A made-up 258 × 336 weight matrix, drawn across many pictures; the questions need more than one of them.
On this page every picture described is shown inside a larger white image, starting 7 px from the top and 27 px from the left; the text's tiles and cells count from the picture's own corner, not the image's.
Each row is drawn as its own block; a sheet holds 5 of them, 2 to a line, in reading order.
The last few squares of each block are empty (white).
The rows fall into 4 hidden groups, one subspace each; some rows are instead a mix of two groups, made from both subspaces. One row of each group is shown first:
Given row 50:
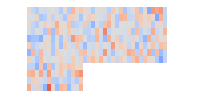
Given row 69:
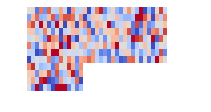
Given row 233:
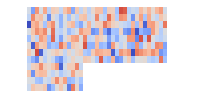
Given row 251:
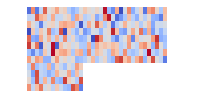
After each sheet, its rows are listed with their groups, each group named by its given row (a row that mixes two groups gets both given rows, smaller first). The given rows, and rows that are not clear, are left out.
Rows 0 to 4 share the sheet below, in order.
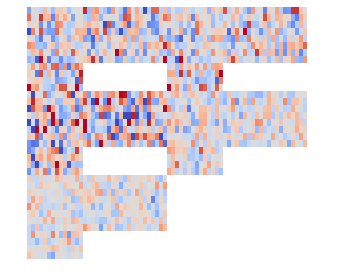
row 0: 50
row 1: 50
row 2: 233
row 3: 233
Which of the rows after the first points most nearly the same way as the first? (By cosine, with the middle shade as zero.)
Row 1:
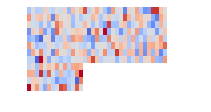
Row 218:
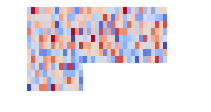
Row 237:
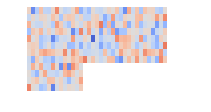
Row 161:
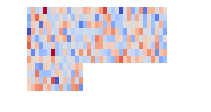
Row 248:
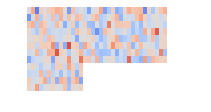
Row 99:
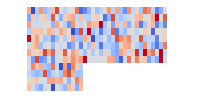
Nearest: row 237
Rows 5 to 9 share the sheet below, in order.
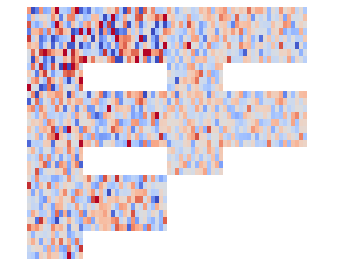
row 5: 50
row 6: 233
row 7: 69
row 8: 69
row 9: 69 and 233
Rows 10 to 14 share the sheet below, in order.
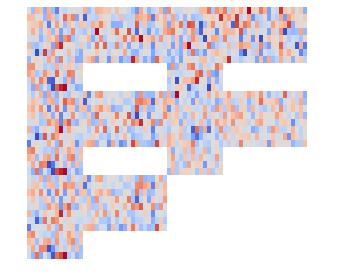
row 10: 69
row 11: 233
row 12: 69
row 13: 69 and 251
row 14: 69
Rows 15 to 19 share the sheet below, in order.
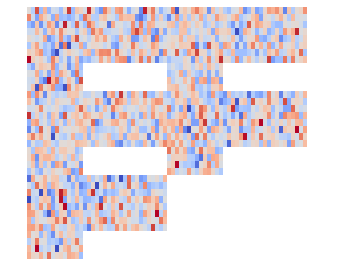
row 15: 69
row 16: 69
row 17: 251
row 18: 233
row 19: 233 and 251
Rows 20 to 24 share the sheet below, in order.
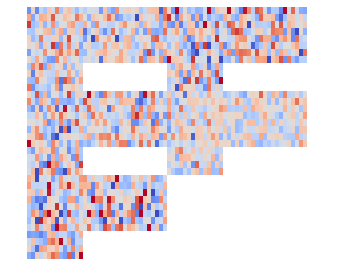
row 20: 251
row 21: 69
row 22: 69
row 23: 251
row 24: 233
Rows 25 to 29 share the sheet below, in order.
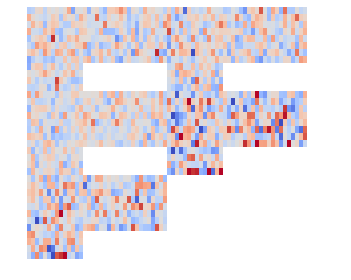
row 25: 233 and 251
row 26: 251
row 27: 251
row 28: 233
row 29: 69
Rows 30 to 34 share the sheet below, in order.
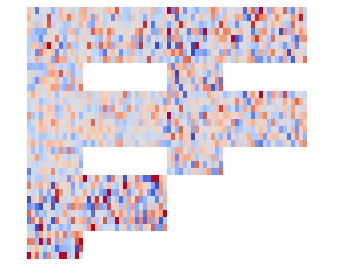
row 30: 233
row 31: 251
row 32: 50
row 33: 251
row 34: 50
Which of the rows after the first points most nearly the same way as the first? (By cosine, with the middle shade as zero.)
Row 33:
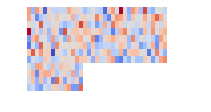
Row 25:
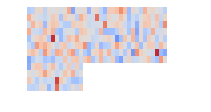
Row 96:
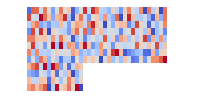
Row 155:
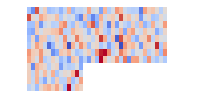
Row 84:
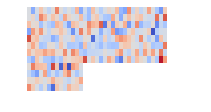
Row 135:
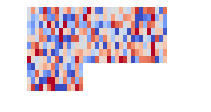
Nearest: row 25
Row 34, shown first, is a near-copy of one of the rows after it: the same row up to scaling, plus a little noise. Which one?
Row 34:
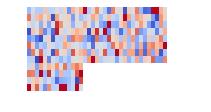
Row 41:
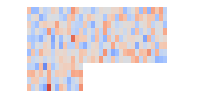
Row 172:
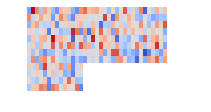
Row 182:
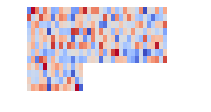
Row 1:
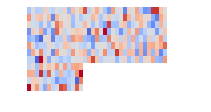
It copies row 1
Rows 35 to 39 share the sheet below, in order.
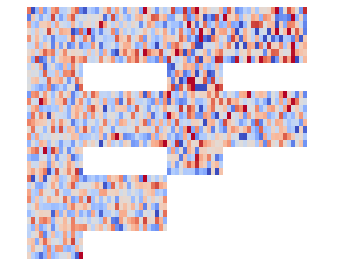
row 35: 50
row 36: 69
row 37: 50
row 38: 50 and 233
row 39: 50 and 251
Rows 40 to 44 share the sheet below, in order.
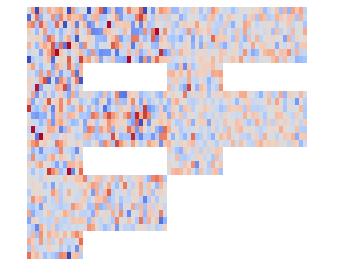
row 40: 69
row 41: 50
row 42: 233
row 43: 251
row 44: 50 and 233
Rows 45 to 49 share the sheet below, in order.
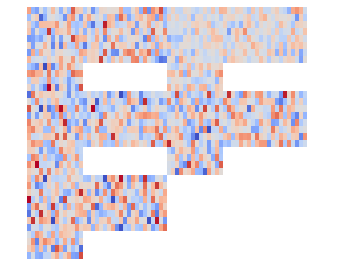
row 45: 50
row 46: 50
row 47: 233 and 251
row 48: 69
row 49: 251
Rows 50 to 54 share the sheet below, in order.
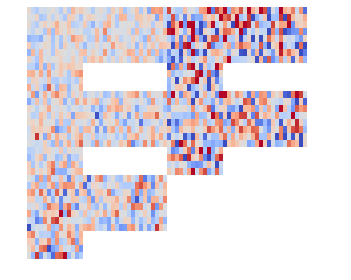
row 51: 233
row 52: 69
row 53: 50
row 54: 69
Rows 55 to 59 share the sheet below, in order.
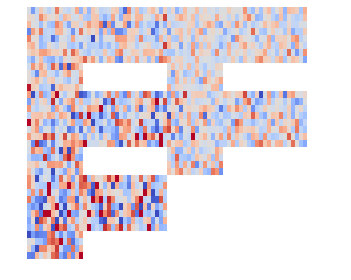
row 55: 50
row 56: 251
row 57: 50
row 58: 251
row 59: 233
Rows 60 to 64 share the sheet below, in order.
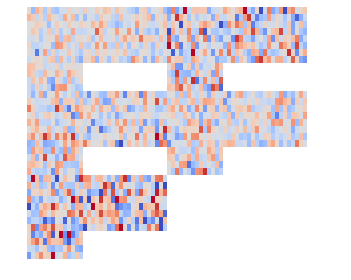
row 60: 69
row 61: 251
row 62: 50 and 251
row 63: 69
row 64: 50
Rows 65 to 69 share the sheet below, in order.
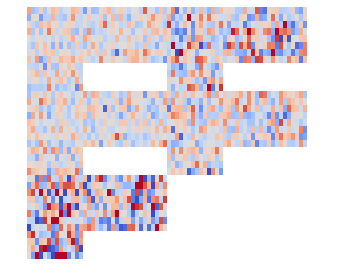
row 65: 50
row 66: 233
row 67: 50
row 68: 233
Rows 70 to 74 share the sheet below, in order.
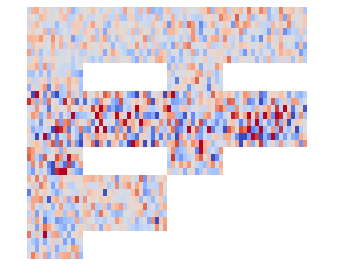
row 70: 50
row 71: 233
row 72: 69
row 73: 233
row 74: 50 and 251
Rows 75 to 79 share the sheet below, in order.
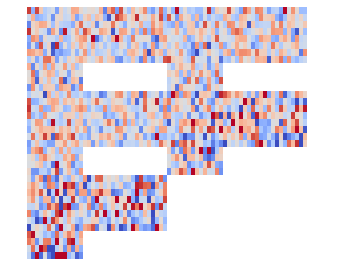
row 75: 251
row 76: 69
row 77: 251
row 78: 50
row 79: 69
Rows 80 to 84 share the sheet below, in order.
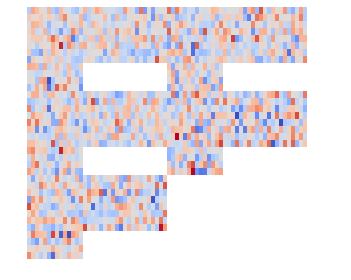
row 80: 50 and 69
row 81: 251
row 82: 233
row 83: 69
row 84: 50
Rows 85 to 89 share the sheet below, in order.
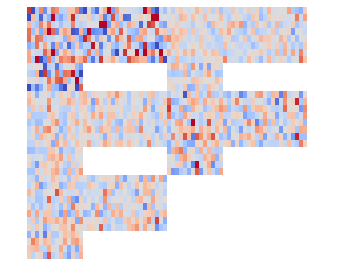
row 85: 50
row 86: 50
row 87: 233
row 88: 251
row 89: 50 and 251
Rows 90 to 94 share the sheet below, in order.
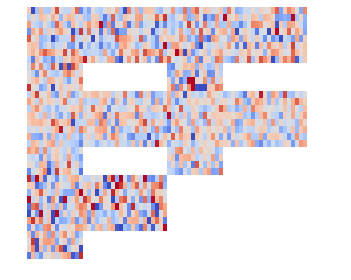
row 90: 50
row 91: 69
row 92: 50 and 69
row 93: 251
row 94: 251
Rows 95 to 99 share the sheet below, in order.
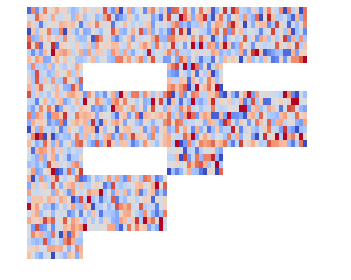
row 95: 251
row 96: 50
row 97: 69 and 251
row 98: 50
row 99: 50
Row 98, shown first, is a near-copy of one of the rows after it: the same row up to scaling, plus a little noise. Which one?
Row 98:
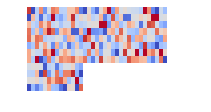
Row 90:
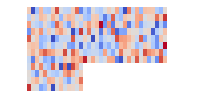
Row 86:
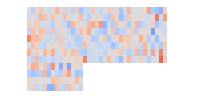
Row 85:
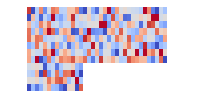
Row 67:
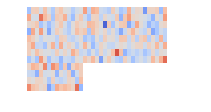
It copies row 85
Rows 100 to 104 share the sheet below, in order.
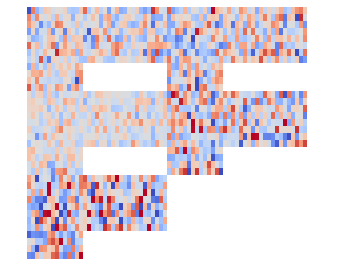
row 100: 50 and 251
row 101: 50 and 251
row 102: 69
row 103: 50
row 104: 233
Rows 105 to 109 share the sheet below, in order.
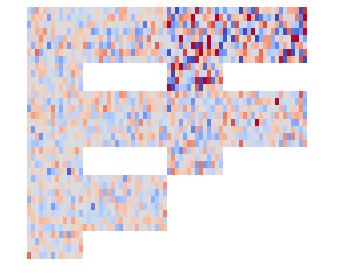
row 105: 233
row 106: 251
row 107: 233
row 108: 251
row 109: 50
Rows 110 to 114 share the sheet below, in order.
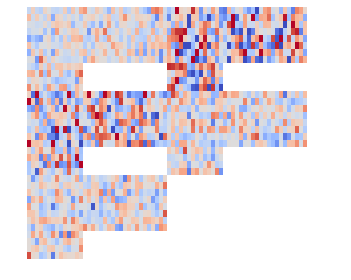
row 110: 50
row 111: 233
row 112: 69
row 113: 50
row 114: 50
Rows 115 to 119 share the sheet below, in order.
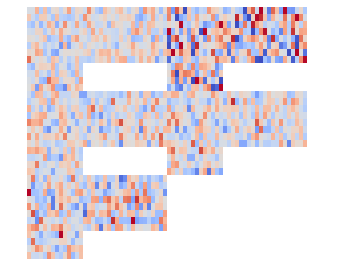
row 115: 69
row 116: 251
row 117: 50 and 233
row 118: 233
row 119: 233
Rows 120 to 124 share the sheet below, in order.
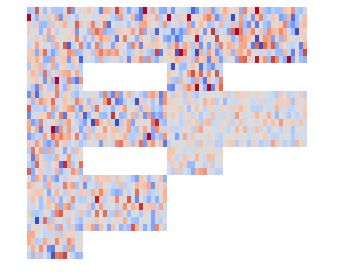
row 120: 69 and 251
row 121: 69 and 233
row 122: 251
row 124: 69
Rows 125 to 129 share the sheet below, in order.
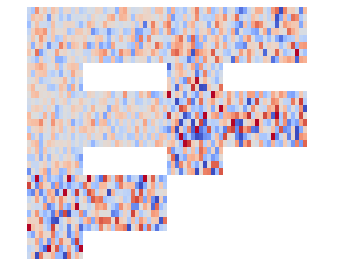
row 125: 233
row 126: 69 and 251
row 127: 50
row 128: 233 and 251
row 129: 69
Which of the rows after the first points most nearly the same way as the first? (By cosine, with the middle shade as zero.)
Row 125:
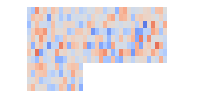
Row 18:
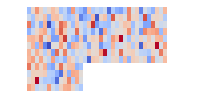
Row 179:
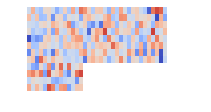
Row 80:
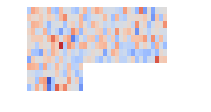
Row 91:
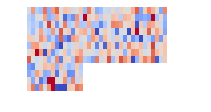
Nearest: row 18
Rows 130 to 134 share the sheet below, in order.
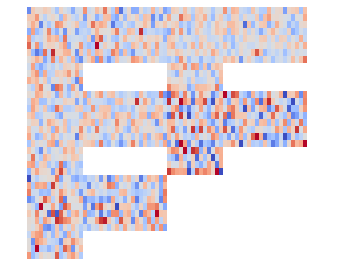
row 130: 69 and 251
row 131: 50
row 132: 69 and 251
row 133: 50
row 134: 233 and 251
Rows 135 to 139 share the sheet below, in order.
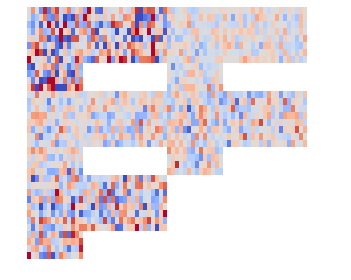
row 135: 69
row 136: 233 and 251
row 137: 233
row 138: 233
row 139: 50
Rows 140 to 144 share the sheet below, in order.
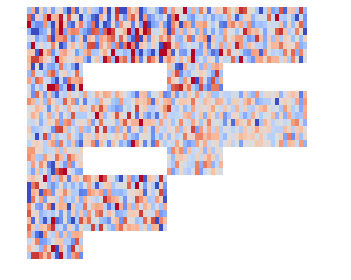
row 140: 233
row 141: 251
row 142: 69
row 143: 251
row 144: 251
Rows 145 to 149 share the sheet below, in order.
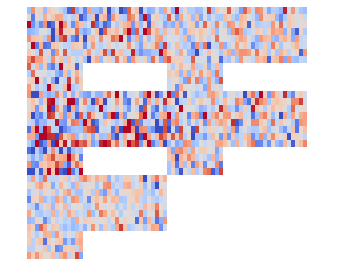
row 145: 233
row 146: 69
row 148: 251
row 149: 50 and 251
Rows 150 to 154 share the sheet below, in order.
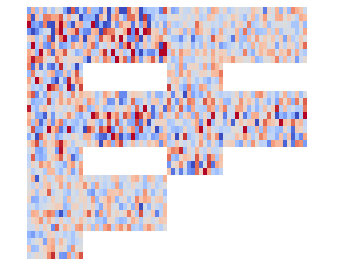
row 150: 233
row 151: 50
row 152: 233
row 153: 69 and 251
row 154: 69 and 233
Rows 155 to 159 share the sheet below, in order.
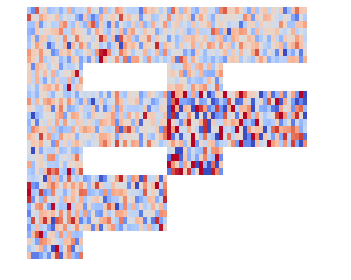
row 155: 69 and 233
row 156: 50
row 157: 233
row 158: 251
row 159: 251
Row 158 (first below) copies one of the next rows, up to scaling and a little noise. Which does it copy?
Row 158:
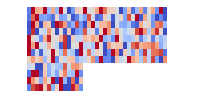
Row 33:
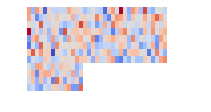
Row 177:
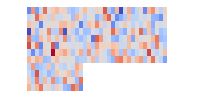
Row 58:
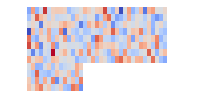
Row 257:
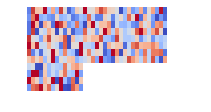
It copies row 257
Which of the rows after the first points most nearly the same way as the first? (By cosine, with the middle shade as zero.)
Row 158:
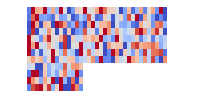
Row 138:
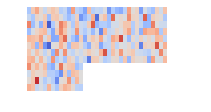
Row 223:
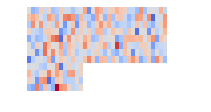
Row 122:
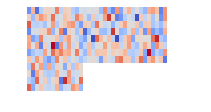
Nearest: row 138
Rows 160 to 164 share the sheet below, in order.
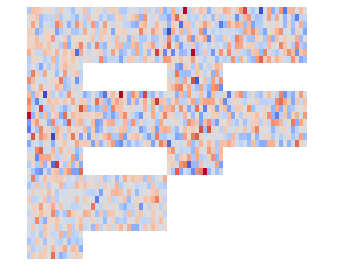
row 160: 251
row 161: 251
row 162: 251
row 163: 69
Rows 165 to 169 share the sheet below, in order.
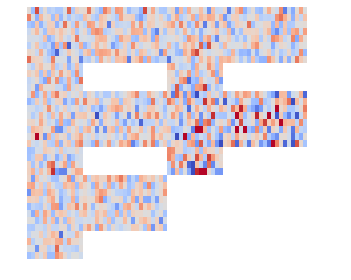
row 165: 69
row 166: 69
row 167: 69
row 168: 69
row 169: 69 and 233
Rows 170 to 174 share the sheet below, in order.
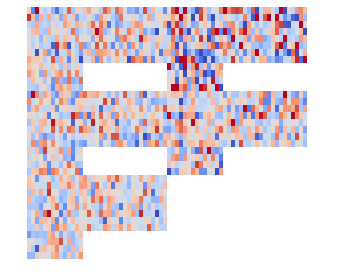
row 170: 69
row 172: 50
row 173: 50 and 251
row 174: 233
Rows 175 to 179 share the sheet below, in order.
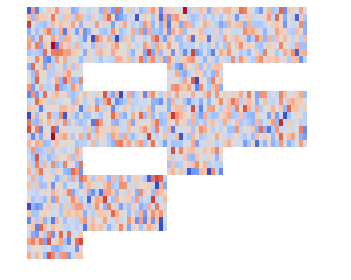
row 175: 251
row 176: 251
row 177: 251
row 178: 233
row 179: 50
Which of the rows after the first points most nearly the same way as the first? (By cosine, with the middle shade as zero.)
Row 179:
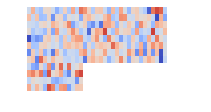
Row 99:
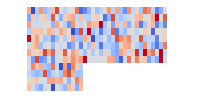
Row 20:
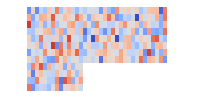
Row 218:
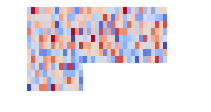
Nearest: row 218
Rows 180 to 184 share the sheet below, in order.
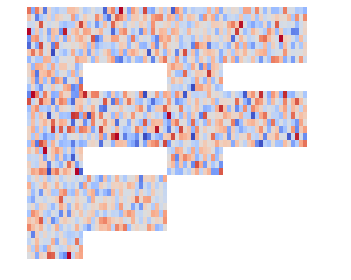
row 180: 251
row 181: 50 and 69
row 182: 50
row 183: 251
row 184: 69 and 233
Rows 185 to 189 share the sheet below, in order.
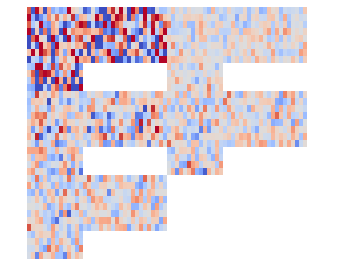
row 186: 233
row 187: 233
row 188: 69
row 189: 69
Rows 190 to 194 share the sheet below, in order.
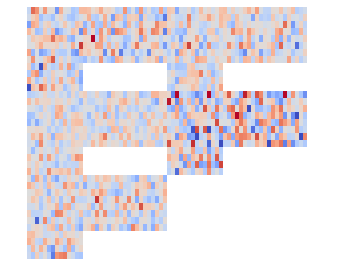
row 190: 50 and 251
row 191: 233
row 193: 69
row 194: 69
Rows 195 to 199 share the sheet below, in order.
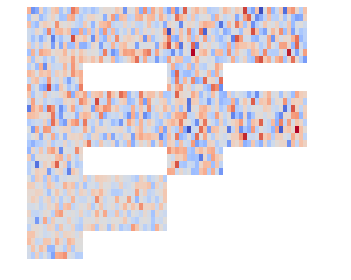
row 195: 50
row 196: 251
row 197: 233
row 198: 233
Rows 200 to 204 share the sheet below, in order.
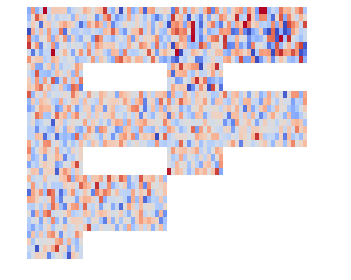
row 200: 251
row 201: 233
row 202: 251
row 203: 50 and 251
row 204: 233
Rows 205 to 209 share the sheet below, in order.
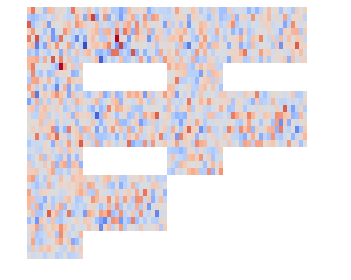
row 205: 233
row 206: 233
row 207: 69
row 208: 233
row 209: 233
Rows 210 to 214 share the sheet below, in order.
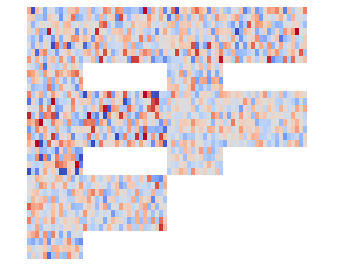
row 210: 50 and 69
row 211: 69
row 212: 50
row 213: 50
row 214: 50
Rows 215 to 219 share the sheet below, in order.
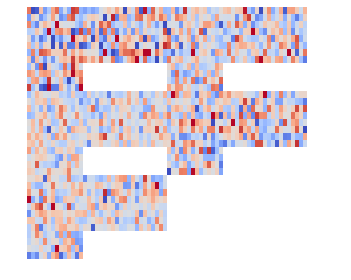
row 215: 50
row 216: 251
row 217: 233
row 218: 50
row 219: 50 and 251
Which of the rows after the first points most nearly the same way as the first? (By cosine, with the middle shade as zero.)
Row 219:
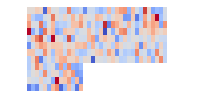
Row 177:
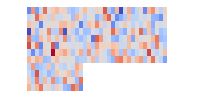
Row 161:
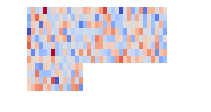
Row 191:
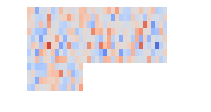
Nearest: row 191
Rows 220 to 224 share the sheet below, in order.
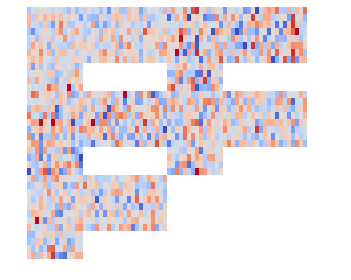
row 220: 233
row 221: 69 and 233
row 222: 50
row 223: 69 and 233
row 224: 69
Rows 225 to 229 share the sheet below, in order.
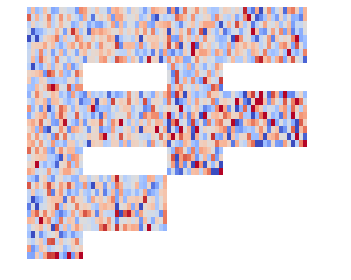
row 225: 50 and 233
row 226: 251
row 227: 233
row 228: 251
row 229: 233
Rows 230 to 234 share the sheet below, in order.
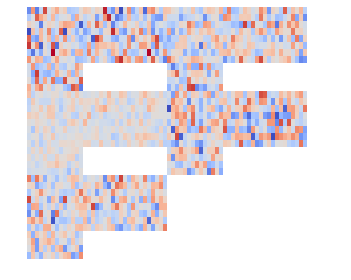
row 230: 251
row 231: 50 and 69
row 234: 251
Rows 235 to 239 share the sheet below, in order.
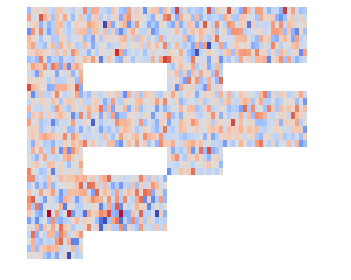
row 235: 50
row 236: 69
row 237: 50
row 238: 50
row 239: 233
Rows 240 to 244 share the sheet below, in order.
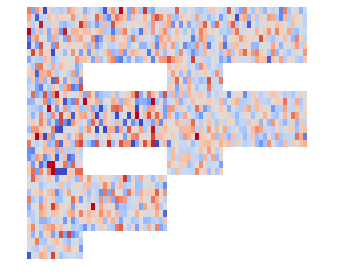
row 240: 251
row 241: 69 and 233
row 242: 69
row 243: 69 and 251
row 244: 50
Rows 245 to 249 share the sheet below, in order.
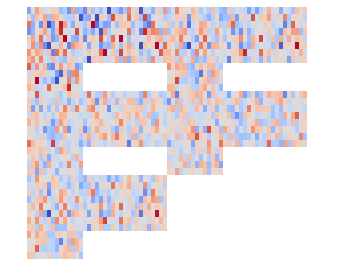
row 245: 233
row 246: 233
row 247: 69 and 233
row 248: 69
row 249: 233
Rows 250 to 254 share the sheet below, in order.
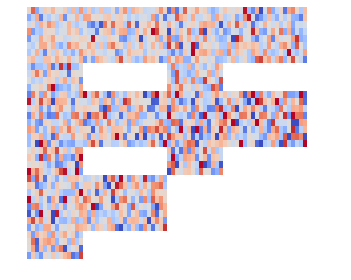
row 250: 50 and 69
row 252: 50
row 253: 251
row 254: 251
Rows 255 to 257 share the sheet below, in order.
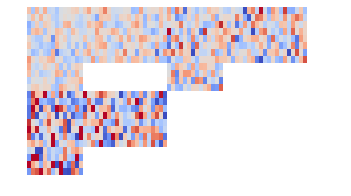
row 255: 69 and 251
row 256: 251
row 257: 251
